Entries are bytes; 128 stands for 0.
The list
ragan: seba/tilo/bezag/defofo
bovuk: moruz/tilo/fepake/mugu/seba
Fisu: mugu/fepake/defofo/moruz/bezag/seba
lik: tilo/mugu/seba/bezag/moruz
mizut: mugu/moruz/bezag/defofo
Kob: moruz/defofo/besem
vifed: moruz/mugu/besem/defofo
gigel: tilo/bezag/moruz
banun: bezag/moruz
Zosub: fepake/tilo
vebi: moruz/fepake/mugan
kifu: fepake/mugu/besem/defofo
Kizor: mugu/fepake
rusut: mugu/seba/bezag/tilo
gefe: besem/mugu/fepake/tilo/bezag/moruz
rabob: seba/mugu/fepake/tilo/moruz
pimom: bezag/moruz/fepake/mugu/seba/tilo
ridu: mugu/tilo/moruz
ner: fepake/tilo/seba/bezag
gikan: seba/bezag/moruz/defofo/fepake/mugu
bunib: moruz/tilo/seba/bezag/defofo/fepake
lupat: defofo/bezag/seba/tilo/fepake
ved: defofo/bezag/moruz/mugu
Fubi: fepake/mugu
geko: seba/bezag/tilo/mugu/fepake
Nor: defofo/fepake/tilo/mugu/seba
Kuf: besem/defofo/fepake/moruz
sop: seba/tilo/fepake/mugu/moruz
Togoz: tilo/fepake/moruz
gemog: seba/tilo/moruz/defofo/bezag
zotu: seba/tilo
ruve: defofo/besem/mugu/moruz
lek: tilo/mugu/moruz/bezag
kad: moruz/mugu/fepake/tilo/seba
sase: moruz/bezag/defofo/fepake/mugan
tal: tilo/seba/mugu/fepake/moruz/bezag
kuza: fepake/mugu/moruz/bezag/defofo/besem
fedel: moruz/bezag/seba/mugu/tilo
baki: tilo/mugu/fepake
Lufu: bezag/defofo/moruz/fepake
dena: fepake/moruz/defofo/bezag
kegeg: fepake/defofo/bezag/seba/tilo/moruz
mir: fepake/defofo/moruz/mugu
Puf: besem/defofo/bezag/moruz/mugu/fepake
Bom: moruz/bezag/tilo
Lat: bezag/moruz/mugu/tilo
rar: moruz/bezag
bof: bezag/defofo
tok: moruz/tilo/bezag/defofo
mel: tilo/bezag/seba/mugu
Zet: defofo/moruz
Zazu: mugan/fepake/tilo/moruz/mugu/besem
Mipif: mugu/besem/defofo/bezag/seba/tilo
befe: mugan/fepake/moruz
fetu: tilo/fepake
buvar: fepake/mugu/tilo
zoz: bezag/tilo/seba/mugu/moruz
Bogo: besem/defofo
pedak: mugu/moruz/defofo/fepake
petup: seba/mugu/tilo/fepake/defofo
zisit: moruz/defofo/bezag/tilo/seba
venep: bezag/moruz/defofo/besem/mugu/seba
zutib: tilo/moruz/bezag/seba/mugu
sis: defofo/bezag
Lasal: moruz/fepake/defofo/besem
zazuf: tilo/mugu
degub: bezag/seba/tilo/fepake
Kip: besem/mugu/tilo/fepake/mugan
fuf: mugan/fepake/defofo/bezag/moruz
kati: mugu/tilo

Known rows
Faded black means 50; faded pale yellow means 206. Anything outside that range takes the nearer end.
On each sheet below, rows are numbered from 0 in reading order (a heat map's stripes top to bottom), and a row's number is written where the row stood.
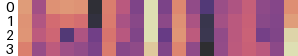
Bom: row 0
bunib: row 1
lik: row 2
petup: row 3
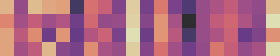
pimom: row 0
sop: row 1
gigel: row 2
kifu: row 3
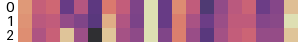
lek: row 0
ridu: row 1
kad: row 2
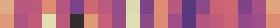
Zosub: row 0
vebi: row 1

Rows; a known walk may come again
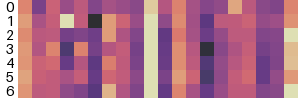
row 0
Kuf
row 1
vebi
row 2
kati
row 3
mel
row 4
lek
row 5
Togoz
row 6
ridu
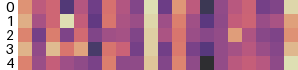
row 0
lik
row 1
dena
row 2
Puf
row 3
Lat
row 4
petup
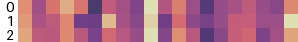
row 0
zisit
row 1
Kizor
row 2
Zosub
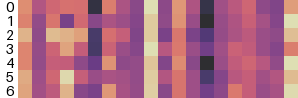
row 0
bunib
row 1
ragan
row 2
pimom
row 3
Kob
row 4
rabob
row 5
kegeg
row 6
kifu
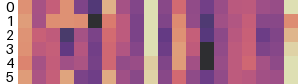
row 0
pedak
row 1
Bom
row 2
zazuf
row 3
tal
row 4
sop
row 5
Fisu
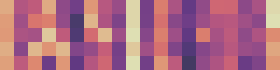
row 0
buvar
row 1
mizut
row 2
befe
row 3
Lufu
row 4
gigel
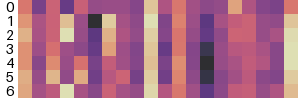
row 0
Bogo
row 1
kad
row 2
kuza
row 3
rusut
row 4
geko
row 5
zoz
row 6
mir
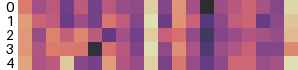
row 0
zotu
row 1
baki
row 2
lupat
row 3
tok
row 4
Fubi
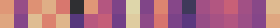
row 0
fedel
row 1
venep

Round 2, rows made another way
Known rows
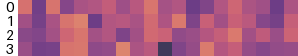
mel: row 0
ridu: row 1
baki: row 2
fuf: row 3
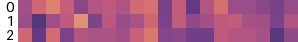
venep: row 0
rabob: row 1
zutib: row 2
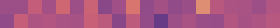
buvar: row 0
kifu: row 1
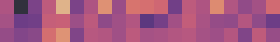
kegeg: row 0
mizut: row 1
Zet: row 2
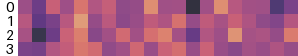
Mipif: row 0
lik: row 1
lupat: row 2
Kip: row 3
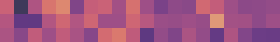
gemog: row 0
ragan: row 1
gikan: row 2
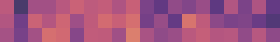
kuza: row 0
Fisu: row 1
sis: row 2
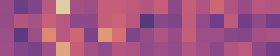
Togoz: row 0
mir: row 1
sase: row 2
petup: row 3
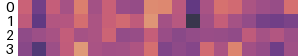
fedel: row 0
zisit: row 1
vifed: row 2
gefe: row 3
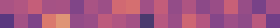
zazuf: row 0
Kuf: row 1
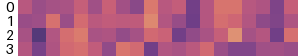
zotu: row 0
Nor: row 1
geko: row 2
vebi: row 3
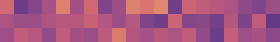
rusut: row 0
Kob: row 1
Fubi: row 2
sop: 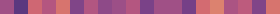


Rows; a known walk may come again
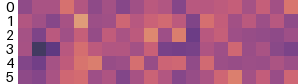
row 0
Kizor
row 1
Zosub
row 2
kad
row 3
tok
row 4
Kip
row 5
baki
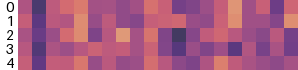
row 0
geko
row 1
zoz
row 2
dena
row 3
kuza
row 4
Lat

